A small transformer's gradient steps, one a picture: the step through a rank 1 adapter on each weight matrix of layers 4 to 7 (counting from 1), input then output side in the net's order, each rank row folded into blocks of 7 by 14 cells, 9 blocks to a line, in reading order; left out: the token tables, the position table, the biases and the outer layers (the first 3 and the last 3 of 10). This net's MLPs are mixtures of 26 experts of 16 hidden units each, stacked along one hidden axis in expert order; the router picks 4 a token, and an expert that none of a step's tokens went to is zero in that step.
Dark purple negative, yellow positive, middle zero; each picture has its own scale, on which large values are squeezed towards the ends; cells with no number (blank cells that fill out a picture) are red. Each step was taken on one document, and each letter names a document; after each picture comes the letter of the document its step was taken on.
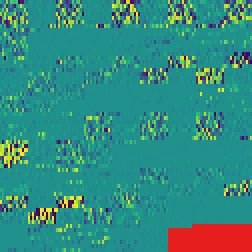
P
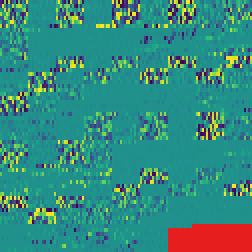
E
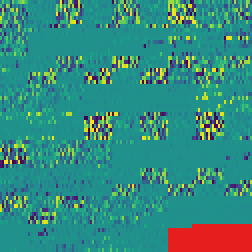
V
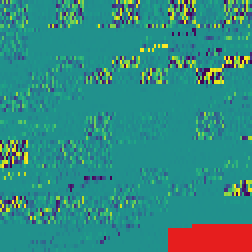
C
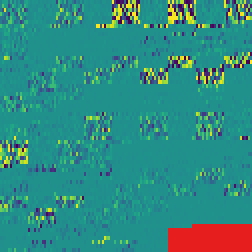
P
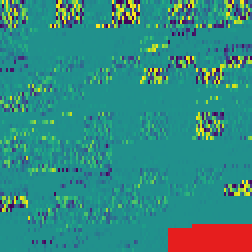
E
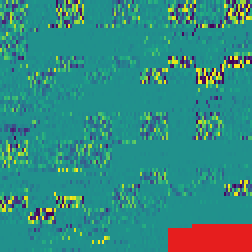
P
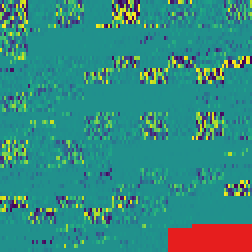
E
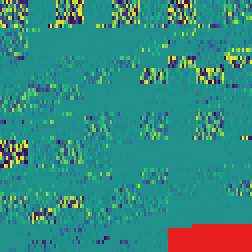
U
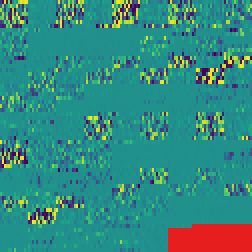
U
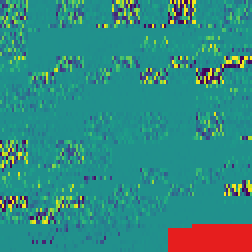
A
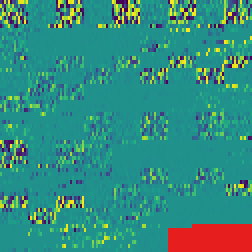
E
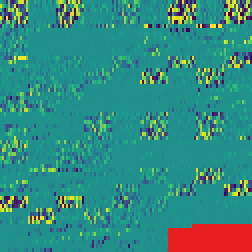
P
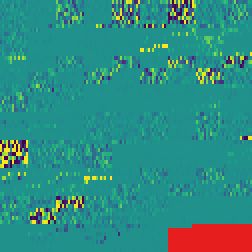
A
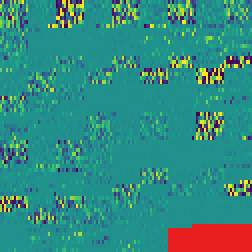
P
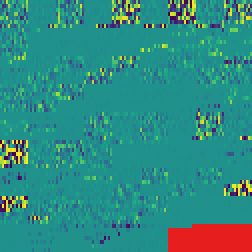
C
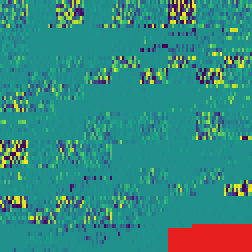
A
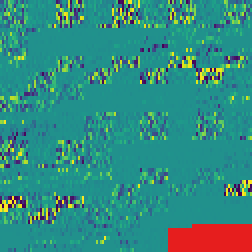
U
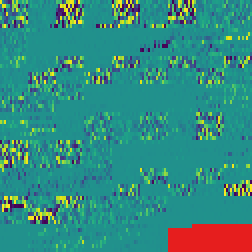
C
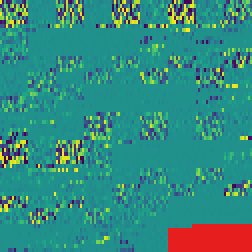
U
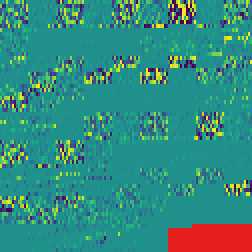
C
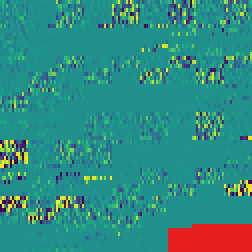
C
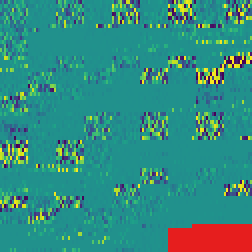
P
